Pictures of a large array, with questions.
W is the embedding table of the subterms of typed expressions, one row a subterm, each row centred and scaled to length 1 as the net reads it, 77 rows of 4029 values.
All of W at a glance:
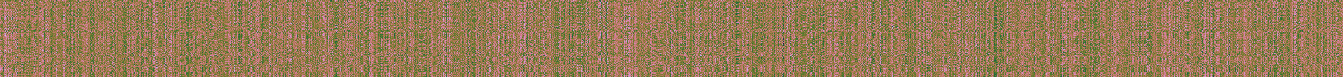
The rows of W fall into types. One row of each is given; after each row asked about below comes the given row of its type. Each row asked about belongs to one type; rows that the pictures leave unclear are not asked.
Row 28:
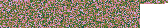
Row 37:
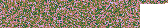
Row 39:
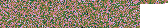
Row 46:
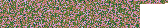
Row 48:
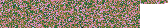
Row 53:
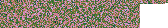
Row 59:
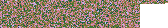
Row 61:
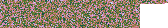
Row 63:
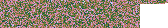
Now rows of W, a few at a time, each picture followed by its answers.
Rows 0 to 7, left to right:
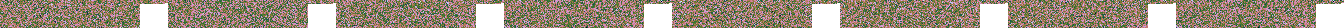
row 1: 53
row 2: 63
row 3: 59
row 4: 39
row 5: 37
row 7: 59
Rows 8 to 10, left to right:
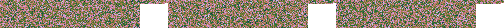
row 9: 63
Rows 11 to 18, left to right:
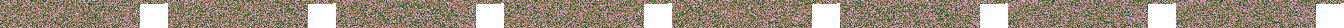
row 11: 53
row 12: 46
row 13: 63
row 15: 48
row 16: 63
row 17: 28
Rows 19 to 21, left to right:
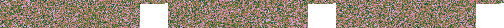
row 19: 53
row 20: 59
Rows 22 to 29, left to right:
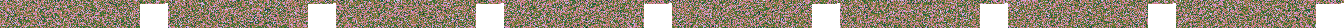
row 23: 59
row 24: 61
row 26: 39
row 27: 61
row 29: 46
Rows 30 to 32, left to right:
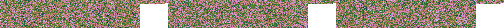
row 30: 61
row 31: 63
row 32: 48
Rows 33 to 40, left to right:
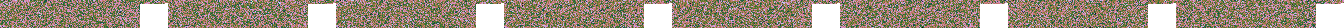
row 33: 28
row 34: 63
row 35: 28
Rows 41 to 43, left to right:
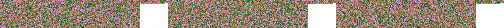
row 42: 46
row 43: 39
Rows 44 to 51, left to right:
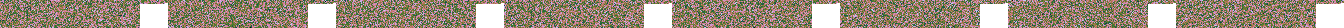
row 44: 48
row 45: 59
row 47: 48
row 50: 28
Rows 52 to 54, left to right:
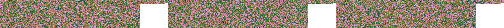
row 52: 48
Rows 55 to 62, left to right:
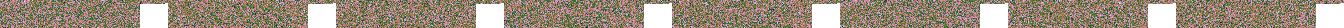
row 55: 28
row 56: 63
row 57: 39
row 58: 59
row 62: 53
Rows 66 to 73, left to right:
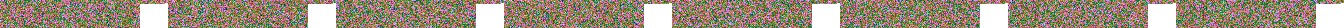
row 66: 61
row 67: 53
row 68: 48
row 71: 46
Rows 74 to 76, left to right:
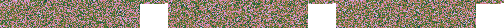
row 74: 28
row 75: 48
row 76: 28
